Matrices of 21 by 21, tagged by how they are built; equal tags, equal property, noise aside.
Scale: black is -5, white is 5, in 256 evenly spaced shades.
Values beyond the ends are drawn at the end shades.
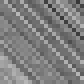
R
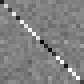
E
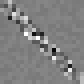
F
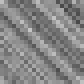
R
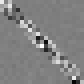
F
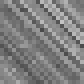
R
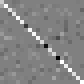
E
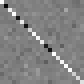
E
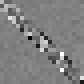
F
